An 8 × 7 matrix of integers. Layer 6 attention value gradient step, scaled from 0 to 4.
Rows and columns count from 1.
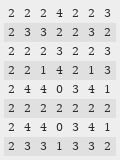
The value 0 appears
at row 5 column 4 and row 7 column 4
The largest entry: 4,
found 8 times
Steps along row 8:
up same down up same down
